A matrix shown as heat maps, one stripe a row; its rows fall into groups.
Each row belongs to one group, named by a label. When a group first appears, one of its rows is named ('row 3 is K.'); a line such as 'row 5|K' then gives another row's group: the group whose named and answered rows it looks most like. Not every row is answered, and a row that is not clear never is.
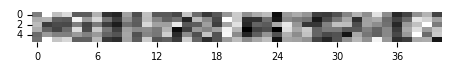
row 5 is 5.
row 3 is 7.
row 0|5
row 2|7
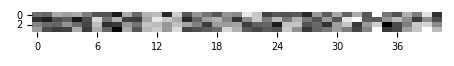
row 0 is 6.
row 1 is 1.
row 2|7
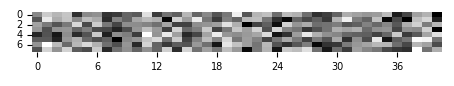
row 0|5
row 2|7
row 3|6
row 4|1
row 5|6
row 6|5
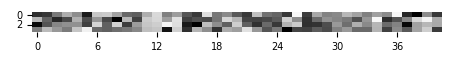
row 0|1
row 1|7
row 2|1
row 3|6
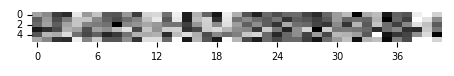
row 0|7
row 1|6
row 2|6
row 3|1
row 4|6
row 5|7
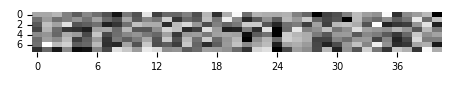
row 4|7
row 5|5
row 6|5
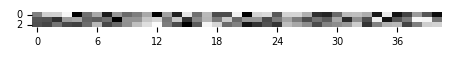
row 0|5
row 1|6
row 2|1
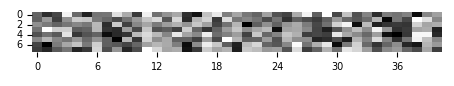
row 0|1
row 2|7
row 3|5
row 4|6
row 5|5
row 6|1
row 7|1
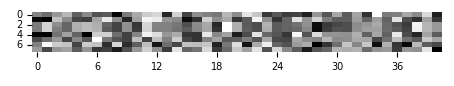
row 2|5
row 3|5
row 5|1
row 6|5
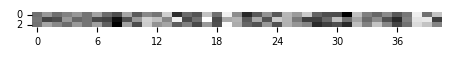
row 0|5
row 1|6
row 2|5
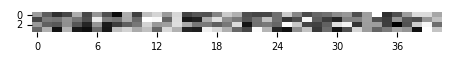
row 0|7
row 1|1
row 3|1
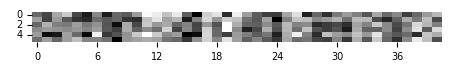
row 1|1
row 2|5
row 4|1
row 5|6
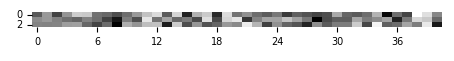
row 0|6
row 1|5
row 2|6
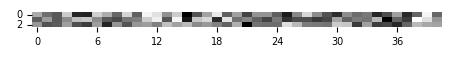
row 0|1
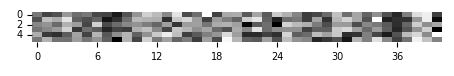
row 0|6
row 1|6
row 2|7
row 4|7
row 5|5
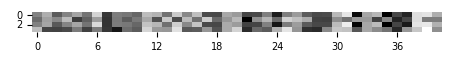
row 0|7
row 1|5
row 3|7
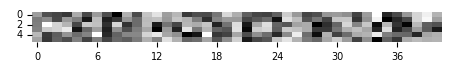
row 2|5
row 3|5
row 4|1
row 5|7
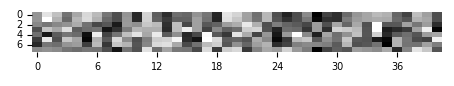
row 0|5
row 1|5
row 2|6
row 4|1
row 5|1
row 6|1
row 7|5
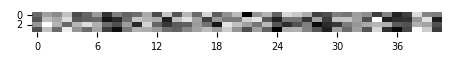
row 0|5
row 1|6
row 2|5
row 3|6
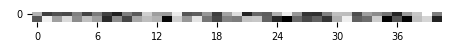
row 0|7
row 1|6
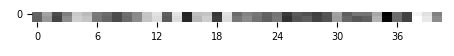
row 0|6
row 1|6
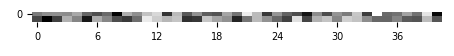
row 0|6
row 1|1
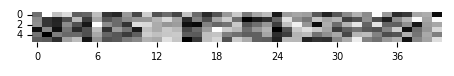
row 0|5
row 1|7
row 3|1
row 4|1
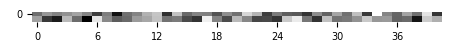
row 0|6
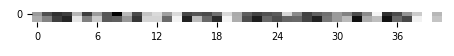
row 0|7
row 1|7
